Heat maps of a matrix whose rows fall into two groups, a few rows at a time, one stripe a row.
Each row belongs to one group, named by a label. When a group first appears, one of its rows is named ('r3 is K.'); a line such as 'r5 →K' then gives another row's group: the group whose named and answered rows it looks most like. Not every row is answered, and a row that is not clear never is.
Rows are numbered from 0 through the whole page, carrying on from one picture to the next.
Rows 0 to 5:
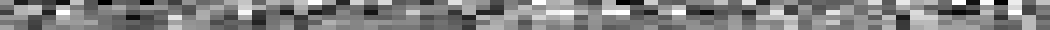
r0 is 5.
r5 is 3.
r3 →3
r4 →3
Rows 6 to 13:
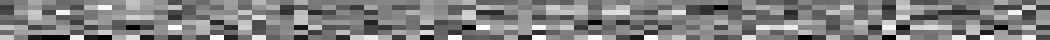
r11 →3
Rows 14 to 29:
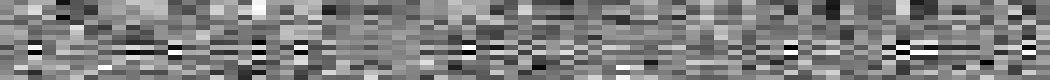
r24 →3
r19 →5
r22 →3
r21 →5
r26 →5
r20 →5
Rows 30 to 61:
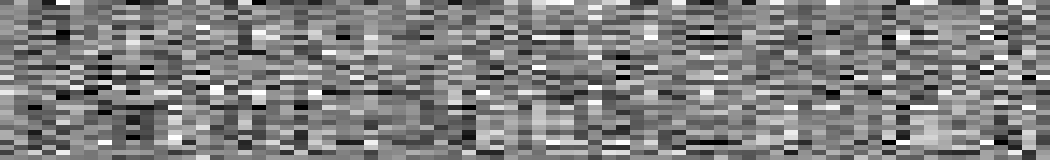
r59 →3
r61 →5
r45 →5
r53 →3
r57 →3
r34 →3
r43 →5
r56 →3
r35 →5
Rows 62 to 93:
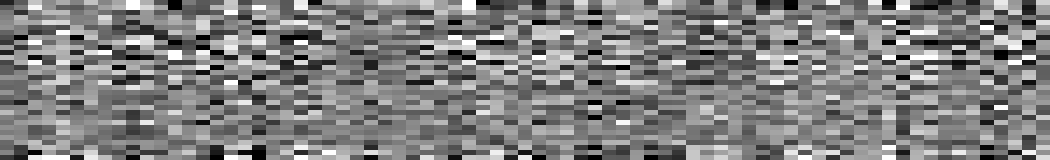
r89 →5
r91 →5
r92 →3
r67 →5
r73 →3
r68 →3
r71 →5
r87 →3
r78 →5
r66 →5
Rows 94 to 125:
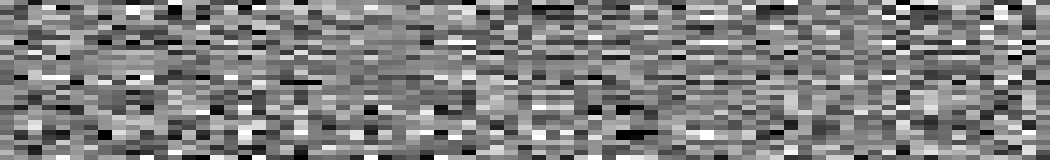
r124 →3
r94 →3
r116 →5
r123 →3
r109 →5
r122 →3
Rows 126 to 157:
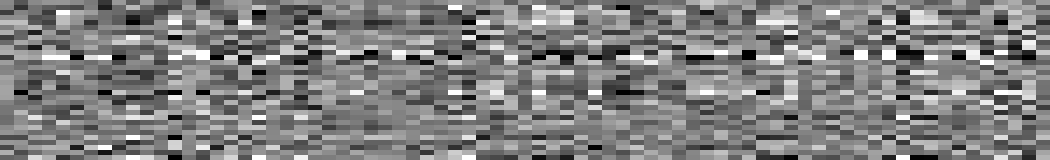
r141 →5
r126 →5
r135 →3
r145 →3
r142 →3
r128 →3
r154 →3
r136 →5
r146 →5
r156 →5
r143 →3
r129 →3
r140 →3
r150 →3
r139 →5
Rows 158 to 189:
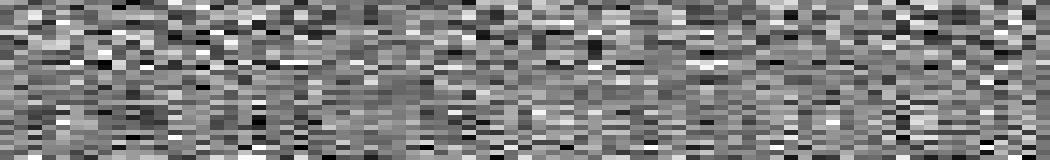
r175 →5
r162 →3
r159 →5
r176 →3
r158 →3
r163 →3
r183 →3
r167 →5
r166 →5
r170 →5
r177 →3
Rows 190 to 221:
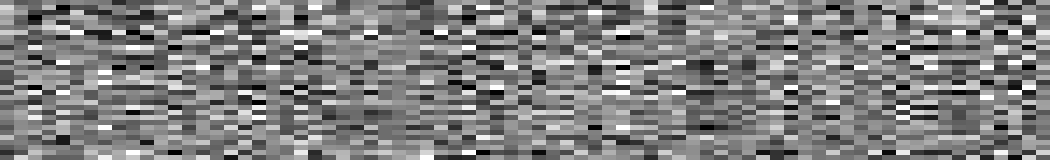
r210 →3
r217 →3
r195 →5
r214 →3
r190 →5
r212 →3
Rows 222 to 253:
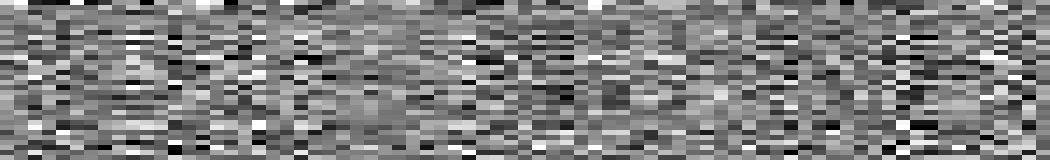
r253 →3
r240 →5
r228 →5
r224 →3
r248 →3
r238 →3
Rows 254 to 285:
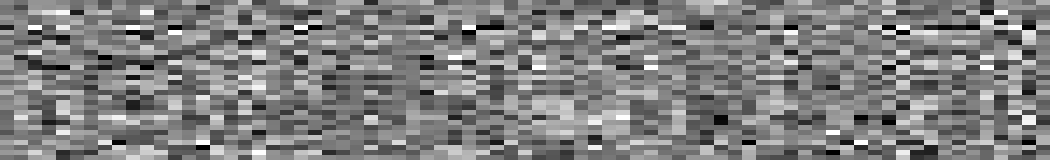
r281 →5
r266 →3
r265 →5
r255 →5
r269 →3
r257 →5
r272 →5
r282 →5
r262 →3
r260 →3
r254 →5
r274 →3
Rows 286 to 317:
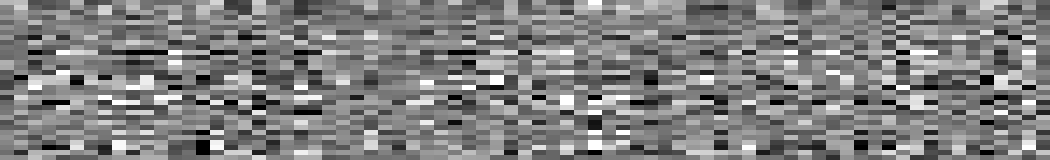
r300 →3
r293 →3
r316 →5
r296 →3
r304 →3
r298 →3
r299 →3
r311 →5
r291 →3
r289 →3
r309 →5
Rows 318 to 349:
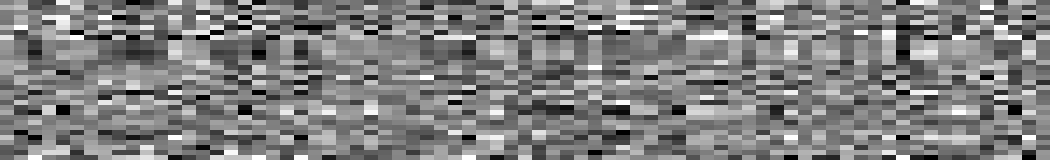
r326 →3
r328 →3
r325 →5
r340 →3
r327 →3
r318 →3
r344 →5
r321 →5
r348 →5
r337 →5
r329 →3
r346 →3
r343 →5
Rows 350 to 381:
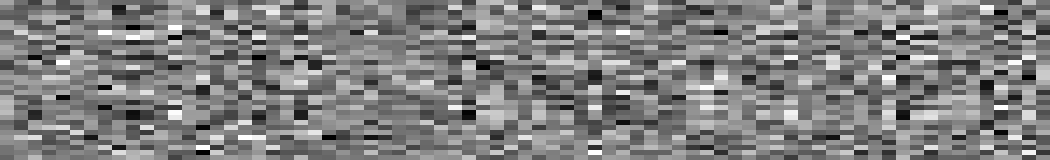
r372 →3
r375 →5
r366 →5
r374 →5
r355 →3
